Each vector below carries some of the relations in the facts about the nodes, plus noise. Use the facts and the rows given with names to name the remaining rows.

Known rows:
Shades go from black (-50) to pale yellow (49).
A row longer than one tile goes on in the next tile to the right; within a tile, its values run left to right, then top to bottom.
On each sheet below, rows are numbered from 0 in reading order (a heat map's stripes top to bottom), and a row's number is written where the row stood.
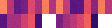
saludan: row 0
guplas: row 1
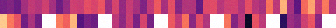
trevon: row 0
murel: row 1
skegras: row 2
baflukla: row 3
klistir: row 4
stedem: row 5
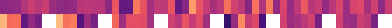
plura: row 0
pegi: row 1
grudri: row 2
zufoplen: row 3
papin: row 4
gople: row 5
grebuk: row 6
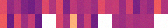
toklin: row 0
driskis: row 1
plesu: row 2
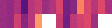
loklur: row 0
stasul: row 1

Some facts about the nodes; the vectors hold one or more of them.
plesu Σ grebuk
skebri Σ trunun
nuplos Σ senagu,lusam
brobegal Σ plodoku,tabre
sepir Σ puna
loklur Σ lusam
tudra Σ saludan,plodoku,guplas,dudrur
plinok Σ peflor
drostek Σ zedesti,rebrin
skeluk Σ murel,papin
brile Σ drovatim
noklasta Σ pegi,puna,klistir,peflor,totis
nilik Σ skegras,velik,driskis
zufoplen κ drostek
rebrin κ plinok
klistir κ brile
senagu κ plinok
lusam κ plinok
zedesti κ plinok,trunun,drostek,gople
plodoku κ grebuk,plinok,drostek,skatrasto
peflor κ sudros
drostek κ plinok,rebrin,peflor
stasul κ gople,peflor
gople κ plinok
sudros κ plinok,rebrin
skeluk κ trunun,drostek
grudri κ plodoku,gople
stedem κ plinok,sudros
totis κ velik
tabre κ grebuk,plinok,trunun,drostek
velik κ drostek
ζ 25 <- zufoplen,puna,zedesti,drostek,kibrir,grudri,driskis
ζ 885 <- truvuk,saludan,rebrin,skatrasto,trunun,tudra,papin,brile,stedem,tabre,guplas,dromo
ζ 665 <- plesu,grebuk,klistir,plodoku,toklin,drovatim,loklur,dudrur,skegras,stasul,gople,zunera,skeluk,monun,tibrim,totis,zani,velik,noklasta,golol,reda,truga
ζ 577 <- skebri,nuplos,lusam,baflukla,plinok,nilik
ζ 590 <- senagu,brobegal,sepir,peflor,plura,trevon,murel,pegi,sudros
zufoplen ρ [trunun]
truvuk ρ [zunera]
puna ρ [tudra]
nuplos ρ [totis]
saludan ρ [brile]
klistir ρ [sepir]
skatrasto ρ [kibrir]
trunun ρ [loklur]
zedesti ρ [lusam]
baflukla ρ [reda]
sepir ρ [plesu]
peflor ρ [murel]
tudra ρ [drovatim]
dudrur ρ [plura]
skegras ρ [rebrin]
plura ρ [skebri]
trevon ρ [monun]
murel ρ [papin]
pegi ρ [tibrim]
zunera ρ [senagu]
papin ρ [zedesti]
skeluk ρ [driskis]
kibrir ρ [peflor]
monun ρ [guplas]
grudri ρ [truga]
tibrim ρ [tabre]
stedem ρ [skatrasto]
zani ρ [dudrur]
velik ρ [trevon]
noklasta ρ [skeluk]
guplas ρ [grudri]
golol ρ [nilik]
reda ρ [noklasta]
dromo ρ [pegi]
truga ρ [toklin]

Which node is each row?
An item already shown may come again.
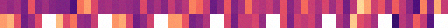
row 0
sepir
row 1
senagu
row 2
sepir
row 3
peflor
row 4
totis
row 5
totis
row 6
zedesti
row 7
tudra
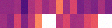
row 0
loklur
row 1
noklasta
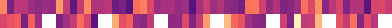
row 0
puna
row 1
rebrin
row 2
senagu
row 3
loklur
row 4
sudros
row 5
lusam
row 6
baflukla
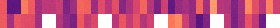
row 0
grudri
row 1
skeluk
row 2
drostek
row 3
brobegal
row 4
plodoku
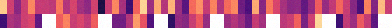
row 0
skatrasto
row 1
plinok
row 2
tabre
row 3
stedem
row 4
brile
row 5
nuplos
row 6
tudra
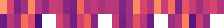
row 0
trunun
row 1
velik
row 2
plodoku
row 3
kibrir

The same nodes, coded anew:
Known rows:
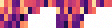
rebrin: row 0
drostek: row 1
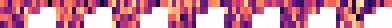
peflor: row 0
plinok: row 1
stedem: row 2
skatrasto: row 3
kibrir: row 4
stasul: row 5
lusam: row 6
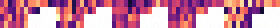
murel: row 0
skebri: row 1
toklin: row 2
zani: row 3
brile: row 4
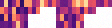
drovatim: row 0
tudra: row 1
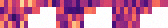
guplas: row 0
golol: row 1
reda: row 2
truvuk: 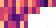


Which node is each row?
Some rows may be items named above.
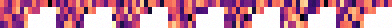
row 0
peflor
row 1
driskis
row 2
senagu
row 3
papin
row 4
zedesti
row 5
lusam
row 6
totis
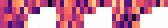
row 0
trevon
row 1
baflukla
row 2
rebrin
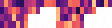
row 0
stasul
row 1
zufoplen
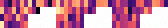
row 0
senagu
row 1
skatrasto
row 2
plodoku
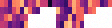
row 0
trevon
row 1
puna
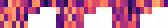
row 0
nuplos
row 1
grudri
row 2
plodoku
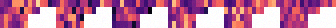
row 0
brobegal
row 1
loklur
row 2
plesu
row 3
skeluk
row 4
grudri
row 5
noklasta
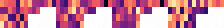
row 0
tabre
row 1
sepir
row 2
sudros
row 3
brile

